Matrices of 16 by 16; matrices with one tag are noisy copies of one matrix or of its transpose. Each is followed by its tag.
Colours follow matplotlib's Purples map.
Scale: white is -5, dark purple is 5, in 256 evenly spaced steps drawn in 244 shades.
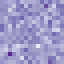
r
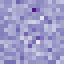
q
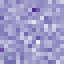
q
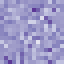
q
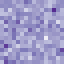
r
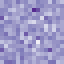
q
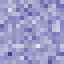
r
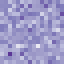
r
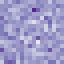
q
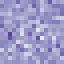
q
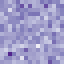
r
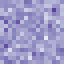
r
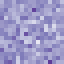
q
